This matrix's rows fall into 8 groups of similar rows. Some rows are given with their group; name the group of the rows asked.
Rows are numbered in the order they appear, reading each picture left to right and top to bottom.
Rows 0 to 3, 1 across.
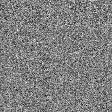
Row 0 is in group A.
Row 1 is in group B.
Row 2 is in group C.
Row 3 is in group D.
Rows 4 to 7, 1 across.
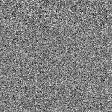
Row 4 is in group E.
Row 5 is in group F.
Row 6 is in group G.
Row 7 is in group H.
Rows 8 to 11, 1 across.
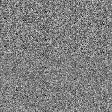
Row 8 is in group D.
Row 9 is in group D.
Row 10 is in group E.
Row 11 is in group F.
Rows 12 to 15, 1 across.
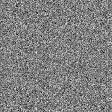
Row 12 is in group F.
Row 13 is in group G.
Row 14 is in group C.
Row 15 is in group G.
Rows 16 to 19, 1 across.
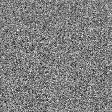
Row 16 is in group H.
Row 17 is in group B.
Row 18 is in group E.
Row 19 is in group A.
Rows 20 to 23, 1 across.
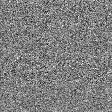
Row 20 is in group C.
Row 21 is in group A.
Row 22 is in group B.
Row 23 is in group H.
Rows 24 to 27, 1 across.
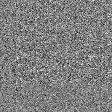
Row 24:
G
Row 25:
H
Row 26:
B
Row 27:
F
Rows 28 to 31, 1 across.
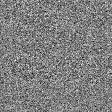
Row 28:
E
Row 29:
H
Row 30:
B
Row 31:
C
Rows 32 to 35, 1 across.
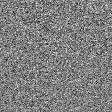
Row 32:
H
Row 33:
E
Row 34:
B
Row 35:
B
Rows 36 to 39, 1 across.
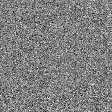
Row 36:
H
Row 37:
G
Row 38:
E
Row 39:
A
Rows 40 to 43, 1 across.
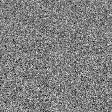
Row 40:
E
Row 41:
H
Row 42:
D
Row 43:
E
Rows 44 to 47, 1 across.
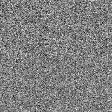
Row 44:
A
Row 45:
E
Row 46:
F
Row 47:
H
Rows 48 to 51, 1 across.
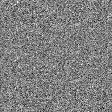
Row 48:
B
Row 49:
C
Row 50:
B
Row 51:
D
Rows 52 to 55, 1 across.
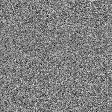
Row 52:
A
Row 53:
H
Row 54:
G
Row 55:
B
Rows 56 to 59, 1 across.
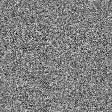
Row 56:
B
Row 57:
D
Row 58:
E
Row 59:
C
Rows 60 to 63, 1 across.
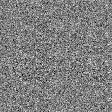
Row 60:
C
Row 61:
H
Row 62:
H
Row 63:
G
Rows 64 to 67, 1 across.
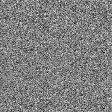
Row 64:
E
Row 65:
G
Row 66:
A
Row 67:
G
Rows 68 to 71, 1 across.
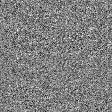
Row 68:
E
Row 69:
B
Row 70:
B
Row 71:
C
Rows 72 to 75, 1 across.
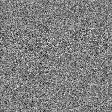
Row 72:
C
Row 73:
A
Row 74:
E
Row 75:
B
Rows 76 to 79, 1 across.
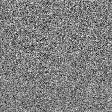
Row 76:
C
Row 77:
B
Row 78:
E
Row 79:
H
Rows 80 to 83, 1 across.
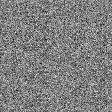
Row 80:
C
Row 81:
D
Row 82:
E
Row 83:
A
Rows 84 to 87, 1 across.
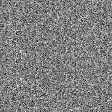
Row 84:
D
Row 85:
F
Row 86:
F
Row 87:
B
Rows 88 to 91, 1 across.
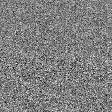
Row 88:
H
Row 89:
F
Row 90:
H
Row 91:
E
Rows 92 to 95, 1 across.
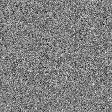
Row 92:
D
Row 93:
A
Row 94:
E
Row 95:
G
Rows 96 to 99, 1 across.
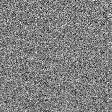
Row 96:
G
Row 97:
G
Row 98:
C
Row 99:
E
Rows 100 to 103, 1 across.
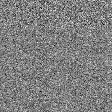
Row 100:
G
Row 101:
H
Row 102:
H
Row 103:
E
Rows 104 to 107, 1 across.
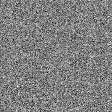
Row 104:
F
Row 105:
H
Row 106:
A
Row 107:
B
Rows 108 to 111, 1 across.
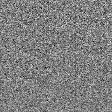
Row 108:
G
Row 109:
H
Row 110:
D
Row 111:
A
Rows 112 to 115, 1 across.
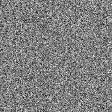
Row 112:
D
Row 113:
F
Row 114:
G
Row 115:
D
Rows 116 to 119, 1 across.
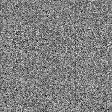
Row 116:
A
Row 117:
F
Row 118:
F
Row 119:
D
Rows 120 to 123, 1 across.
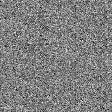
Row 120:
E
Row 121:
E
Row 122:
H
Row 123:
D
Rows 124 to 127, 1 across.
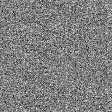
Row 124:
H
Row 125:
C
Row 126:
E
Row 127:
H
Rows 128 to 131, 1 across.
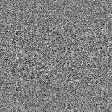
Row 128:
G
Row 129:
F
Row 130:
B
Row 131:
F
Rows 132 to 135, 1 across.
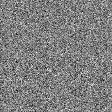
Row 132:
F
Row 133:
A
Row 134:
D
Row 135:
A
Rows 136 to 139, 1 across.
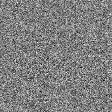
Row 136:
F
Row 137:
H
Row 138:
G
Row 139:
E
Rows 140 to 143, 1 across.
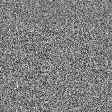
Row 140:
F
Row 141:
C
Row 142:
A
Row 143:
B
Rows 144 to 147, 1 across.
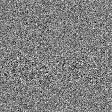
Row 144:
C
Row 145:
G
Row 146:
B
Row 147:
G
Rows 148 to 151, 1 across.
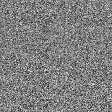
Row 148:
H
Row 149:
C
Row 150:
E
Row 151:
G
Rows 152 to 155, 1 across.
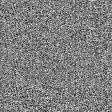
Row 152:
A
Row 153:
A
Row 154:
F
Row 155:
C
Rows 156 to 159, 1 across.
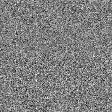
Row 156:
B
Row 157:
F
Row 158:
G
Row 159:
C
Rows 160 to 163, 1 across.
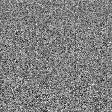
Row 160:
C
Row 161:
F
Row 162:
D
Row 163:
A
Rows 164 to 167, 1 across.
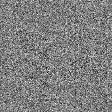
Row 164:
F
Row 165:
C
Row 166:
A
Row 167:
E
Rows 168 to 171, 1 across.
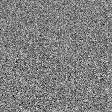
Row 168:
G
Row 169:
E
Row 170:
F
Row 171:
H
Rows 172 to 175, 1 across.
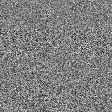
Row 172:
A
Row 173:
D
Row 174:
B
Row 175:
E
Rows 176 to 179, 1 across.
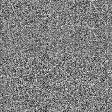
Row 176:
A
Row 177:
A
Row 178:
G
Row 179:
C
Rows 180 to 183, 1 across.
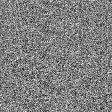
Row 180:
C
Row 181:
C
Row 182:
B
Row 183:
E
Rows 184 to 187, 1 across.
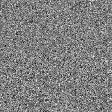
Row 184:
A
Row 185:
F
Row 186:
G
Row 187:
E
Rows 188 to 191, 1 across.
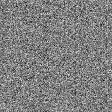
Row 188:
C
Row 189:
C
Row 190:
G
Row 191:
E
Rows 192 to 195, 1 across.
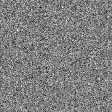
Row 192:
E
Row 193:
B
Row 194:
A
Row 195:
F
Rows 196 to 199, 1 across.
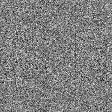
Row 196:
H
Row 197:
F
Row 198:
D
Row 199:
C
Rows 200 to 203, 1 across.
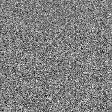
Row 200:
F
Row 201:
D
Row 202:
H
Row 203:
D
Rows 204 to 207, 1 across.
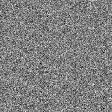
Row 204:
A
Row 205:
G
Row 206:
E
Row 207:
G
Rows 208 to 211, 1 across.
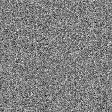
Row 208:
C
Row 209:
B
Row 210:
F
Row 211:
D
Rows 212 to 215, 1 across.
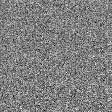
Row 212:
C
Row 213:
H
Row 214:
G
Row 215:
H
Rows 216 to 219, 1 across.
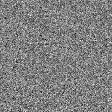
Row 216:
E
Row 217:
E
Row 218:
F
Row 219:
G
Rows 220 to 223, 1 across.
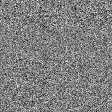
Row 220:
E
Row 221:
F
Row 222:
C
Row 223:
B
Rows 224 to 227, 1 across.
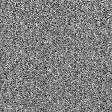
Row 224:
F
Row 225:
F
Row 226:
D
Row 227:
D
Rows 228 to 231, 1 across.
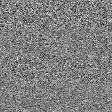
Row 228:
D
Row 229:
E
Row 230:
B
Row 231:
H
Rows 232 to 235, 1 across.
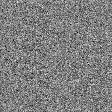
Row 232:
C
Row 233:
H
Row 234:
B
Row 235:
A
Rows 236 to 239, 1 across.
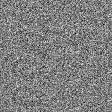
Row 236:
G
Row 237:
C
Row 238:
B
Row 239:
B
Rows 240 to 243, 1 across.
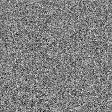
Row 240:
C
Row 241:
A
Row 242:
F
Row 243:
B
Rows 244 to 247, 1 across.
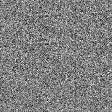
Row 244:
E
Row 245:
E
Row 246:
F
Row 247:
A
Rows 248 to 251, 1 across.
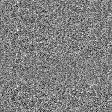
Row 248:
B
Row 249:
B
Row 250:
F
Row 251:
B
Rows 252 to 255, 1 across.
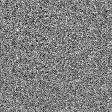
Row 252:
E
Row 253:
B
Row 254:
B
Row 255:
F
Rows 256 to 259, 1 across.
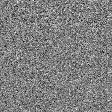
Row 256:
B
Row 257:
D
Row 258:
B
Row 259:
H
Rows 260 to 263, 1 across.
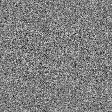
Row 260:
D
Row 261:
C
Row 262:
E
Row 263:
H
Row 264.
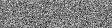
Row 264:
C
